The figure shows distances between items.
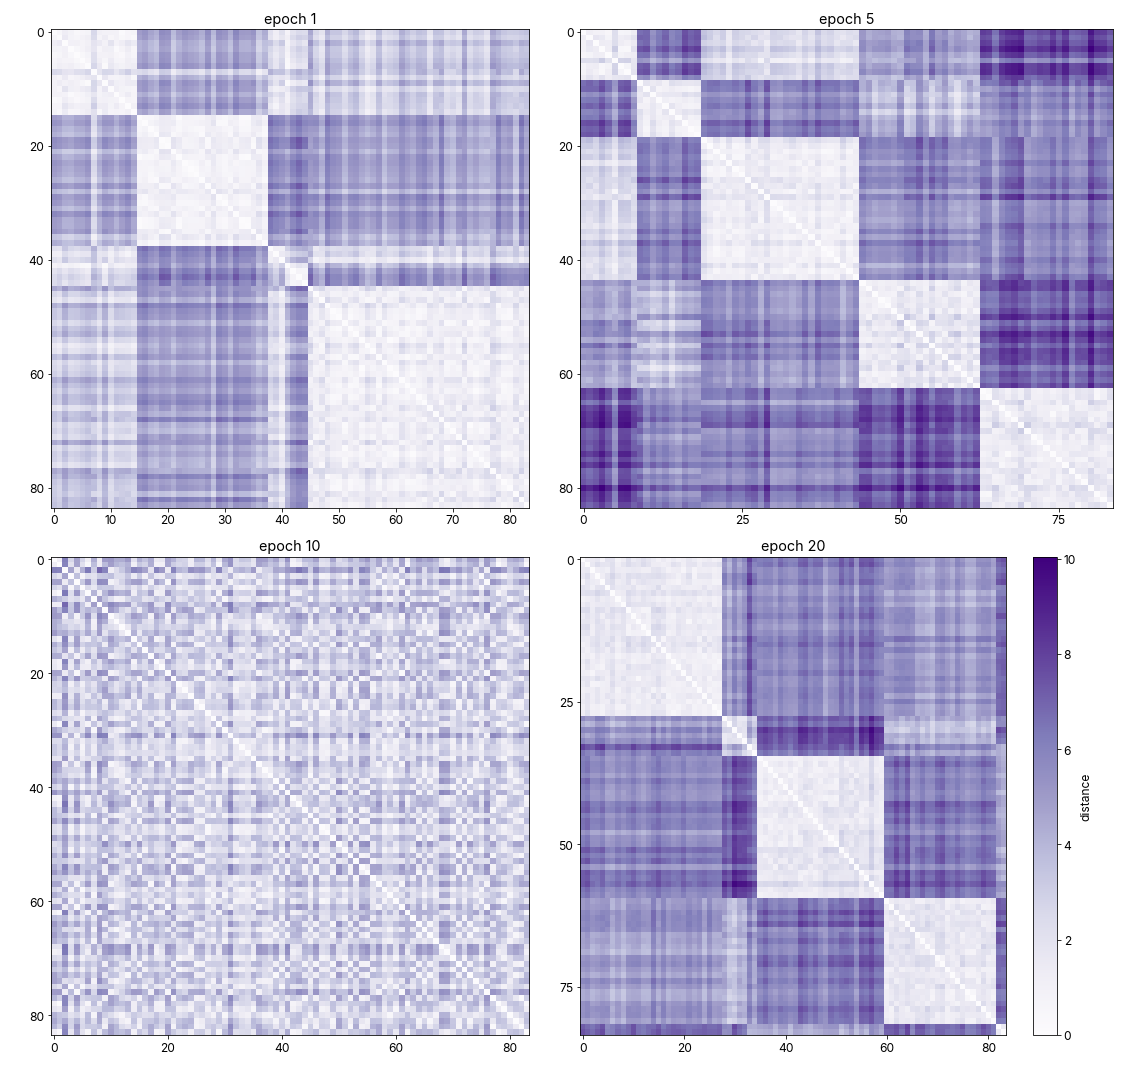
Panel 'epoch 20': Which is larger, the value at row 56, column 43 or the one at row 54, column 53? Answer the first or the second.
the second
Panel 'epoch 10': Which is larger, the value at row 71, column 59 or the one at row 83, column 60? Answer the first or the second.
the first
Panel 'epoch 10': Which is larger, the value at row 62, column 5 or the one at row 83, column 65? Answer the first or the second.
the second
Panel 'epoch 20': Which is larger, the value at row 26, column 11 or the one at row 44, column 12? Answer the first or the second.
the second
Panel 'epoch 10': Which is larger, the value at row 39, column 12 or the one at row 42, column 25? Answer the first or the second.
the second
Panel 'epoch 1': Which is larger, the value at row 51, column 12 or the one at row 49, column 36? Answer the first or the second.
the second
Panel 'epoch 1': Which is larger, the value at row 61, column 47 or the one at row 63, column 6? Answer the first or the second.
the second
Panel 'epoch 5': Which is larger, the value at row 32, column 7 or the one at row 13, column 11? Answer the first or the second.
the first
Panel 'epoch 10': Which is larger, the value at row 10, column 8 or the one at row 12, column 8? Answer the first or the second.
the first
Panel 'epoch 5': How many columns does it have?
84
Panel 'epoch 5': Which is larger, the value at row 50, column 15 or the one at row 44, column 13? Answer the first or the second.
the first
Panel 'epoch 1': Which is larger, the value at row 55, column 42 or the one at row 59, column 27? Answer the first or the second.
the second
